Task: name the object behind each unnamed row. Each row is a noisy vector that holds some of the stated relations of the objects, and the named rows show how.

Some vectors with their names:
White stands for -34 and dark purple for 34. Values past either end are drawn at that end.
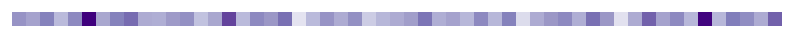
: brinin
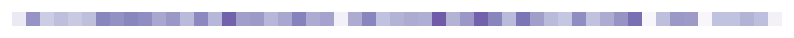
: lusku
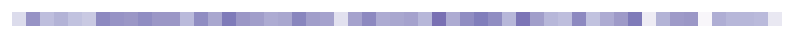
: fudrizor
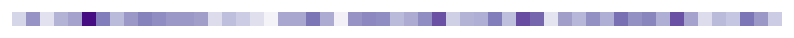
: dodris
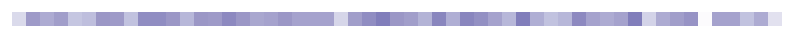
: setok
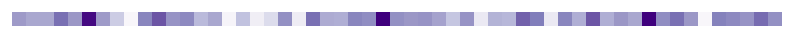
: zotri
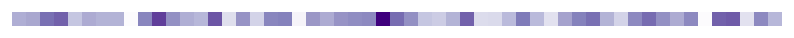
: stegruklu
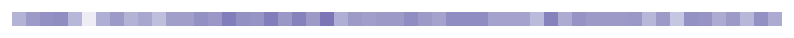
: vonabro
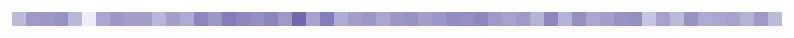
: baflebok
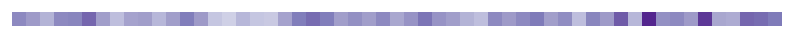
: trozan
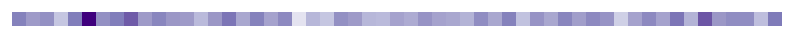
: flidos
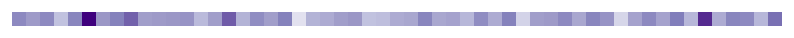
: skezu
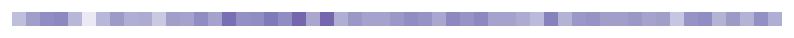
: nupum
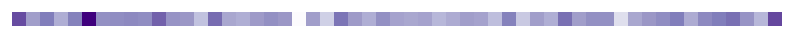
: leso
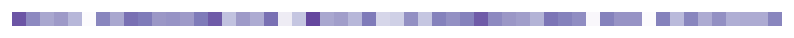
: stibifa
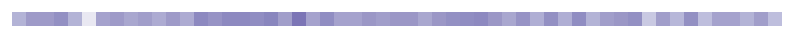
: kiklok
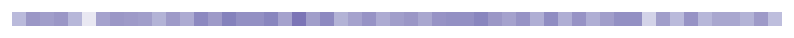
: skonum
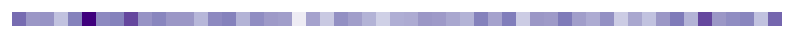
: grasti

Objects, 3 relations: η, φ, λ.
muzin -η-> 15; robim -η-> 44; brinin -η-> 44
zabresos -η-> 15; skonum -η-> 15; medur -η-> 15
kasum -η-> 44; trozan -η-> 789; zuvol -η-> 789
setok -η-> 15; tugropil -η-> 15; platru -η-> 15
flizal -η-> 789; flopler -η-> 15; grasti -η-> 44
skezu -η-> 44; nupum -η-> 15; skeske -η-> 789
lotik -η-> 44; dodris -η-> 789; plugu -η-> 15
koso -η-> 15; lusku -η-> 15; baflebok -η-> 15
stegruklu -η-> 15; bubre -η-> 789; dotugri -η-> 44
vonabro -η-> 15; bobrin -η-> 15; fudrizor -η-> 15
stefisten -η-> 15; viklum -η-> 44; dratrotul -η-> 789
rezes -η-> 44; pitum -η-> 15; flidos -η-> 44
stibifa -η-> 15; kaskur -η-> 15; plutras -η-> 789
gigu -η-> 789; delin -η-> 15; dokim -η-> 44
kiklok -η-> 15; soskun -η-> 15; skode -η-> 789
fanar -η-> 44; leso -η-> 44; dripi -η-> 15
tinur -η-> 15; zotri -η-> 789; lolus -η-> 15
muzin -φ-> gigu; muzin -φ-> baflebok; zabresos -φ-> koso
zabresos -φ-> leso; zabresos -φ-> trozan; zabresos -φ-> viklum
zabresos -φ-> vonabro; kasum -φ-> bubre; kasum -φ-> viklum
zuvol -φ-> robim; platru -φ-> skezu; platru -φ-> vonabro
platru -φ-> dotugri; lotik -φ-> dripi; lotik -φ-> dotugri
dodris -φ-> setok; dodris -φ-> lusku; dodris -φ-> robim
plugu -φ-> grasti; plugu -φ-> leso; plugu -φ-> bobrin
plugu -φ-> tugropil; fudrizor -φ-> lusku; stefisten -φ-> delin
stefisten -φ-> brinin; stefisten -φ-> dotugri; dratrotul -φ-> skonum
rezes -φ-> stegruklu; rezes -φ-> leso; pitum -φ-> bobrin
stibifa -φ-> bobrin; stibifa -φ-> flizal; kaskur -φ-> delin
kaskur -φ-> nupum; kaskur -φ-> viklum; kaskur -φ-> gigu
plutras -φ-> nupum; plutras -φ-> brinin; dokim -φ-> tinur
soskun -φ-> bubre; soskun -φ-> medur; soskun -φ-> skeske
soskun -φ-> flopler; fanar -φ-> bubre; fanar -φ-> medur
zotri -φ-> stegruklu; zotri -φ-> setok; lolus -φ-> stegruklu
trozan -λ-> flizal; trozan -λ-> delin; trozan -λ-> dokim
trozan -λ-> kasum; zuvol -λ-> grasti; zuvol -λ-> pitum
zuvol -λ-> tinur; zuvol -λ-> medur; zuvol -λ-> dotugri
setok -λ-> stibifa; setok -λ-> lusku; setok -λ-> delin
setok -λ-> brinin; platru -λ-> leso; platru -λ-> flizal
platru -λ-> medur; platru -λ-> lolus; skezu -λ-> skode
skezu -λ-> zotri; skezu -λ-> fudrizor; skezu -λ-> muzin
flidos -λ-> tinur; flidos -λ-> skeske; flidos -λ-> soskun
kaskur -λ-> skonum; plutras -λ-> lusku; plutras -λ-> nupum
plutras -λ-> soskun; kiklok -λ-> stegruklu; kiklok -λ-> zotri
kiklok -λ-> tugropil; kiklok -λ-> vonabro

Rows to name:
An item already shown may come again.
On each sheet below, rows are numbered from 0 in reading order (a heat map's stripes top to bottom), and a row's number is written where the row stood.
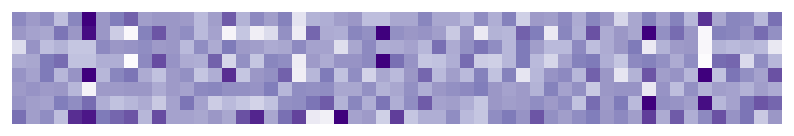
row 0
skezu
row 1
zotri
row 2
fudrizor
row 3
lolus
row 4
dotugri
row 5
tugropil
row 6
plutras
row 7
fanar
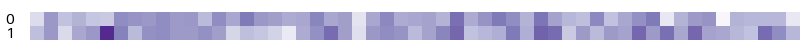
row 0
fudrizor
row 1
zuvol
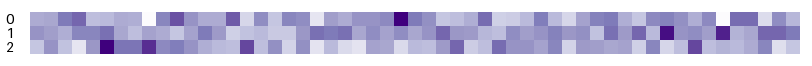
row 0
lolus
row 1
gigu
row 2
robim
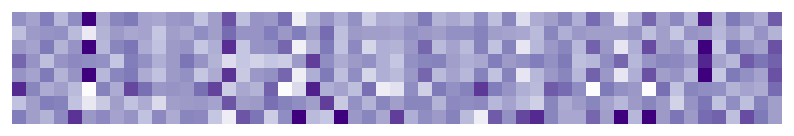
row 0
lotik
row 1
dripi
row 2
dotugri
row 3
flizal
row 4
dotugri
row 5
bobrin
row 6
stefisten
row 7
bubre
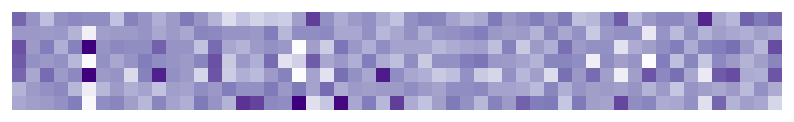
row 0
flizal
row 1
tugropil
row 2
leso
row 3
plugu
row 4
rezes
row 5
vonabro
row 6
soskun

